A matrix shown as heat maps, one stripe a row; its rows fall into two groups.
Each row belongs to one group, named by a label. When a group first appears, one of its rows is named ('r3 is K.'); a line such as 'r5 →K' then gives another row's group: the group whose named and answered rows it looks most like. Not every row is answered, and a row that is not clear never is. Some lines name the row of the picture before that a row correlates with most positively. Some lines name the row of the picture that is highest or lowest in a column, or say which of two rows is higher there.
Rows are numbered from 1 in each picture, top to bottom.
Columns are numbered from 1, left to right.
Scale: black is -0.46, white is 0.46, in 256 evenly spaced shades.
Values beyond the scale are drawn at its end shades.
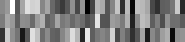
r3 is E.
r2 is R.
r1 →R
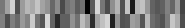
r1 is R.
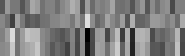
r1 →E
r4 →R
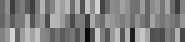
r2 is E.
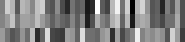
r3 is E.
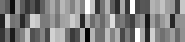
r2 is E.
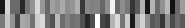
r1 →E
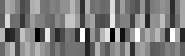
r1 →E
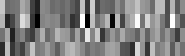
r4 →E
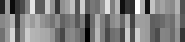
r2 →R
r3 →R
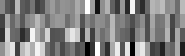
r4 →R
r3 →E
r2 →E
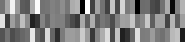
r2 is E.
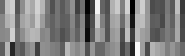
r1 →R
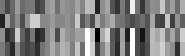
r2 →E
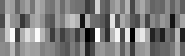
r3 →R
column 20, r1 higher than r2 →Yes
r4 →R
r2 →E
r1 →R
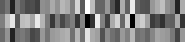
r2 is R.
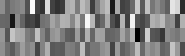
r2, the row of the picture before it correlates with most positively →1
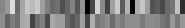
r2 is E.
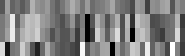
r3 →R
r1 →E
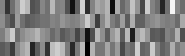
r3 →R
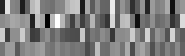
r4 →R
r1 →E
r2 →E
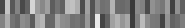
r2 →R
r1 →E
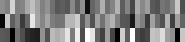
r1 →R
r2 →E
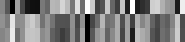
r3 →R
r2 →R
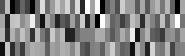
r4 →E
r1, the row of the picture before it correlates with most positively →1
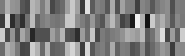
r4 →E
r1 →E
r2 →E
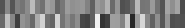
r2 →R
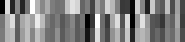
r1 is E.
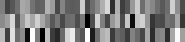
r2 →R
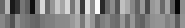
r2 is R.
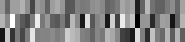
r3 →E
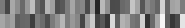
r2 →E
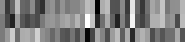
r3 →R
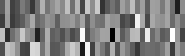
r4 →E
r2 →E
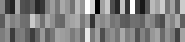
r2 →E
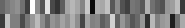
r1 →E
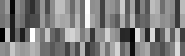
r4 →R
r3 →E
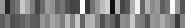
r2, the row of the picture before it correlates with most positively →2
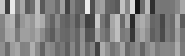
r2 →R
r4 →R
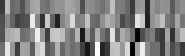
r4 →R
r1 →E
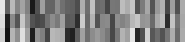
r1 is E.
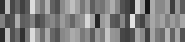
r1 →E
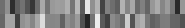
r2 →R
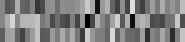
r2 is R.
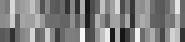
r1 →R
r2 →R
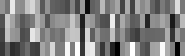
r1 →R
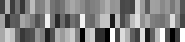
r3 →E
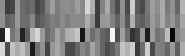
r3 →E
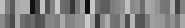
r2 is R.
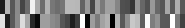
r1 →E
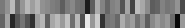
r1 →R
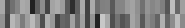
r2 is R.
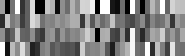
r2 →E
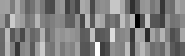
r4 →R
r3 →E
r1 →R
